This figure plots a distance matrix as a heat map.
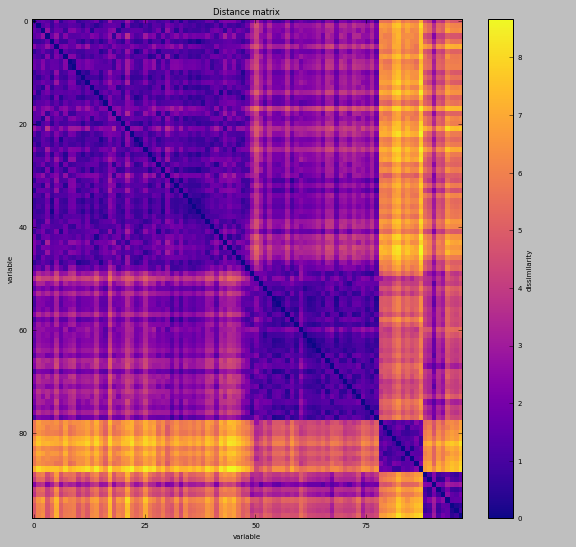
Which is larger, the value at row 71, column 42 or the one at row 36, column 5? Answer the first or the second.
the first
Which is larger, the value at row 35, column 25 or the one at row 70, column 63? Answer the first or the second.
the first
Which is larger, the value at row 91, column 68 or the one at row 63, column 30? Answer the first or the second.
the first
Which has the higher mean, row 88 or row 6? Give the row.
88
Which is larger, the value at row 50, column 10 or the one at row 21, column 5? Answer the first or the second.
the first
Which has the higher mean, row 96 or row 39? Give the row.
96
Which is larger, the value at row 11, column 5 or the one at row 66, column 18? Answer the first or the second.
the second
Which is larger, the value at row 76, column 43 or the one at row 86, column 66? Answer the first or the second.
the second
